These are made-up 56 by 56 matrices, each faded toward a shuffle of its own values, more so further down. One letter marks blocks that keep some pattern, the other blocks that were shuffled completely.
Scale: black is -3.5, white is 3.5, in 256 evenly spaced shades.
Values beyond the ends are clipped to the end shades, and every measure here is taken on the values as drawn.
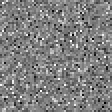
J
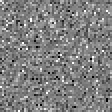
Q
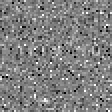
Q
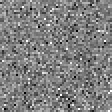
J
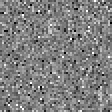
Q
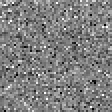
J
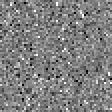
Q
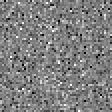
J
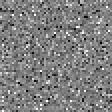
J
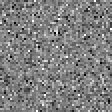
J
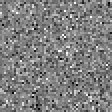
J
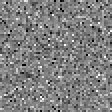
J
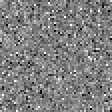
J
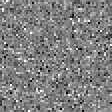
J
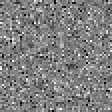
Q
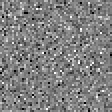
Q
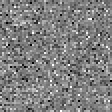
Q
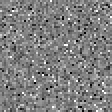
Q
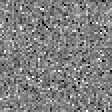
J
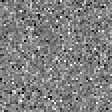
J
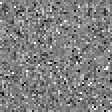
Q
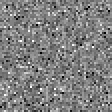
Q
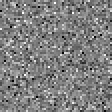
J
